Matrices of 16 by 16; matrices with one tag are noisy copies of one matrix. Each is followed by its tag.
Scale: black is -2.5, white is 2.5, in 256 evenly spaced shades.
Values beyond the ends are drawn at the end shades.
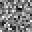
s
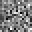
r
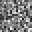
r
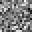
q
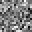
q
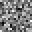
s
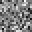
q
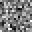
s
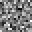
s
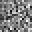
r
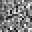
r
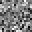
q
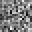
r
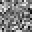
q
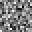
s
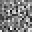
r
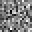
r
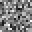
s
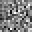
r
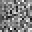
r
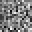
r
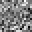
q
